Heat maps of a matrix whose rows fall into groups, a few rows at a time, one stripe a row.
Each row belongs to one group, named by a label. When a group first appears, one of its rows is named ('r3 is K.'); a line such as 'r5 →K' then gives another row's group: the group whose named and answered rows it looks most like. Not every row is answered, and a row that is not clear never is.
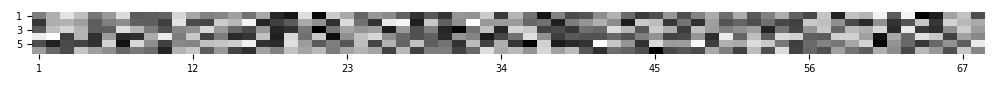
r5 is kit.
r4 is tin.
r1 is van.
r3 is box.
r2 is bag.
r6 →tin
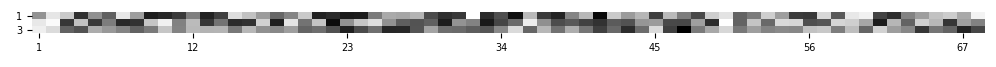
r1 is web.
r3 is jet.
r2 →tin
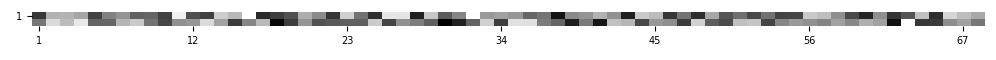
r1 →bag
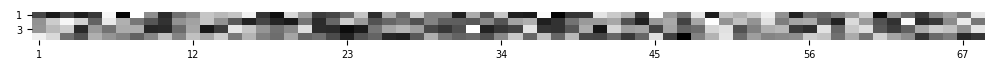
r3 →web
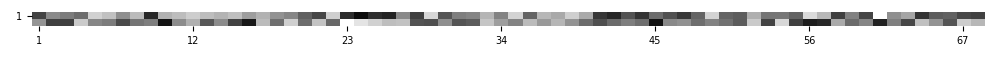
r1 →jet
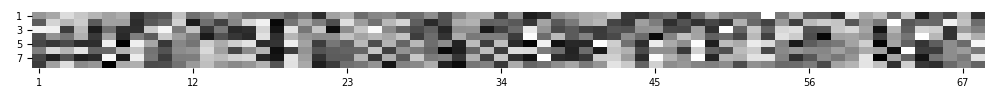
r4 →tin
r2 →bag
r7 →kit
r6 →box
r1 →van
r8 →box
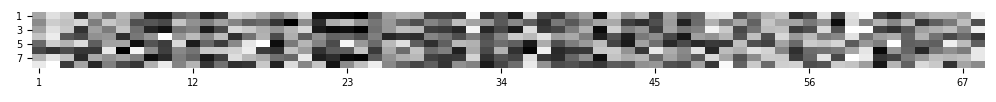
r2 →van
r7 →web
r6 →kit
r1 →web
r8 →tin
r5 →bag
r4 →jet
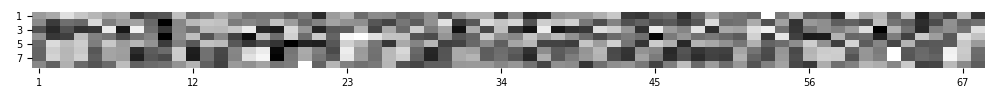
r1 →van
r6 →bag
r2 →jet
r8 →van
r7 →bag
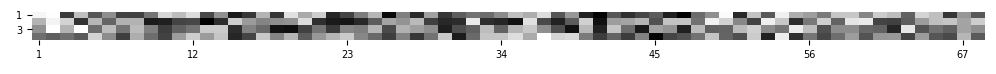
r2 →web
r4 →jet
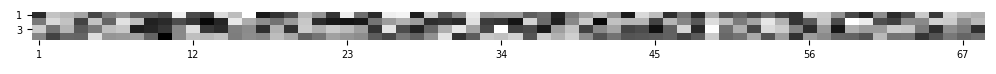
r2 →web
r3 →van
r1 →bag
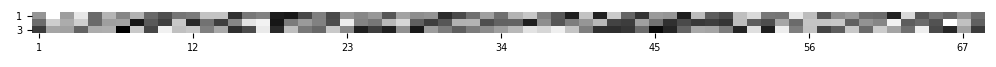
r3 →jet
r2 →bag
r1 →box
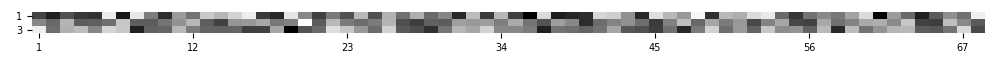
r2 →van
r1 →kit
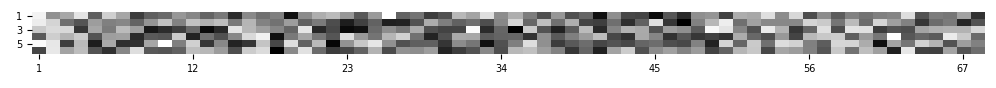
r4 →bag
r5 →tin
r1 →van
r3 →web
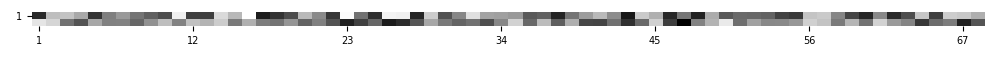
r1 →bag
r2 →jet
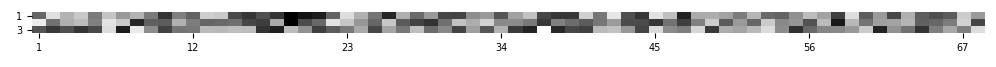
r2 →van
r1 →box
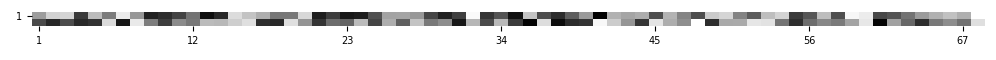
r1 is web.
